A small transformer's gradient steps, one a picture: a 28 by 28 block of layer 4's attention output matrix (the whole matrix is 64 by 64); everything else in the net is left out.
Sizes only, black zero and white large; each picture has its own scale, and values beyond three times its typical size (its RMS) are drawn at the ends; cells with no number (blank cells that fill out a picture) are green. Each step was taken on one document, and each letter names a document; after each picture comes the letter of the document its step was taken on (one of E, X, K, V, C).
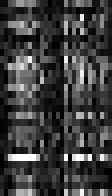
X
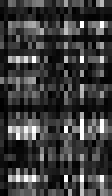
X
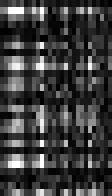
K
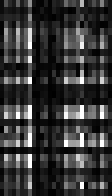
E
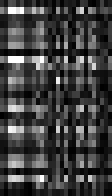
K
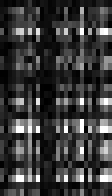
X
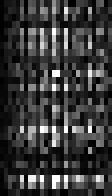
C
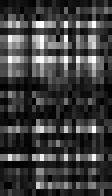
K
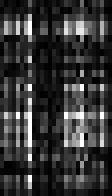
E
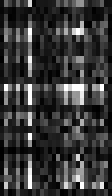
E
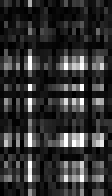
E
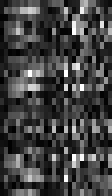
X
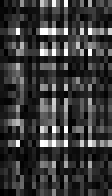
C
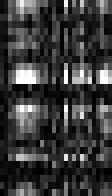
X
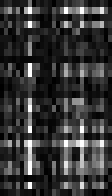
E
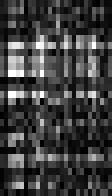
K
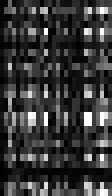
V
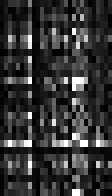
E
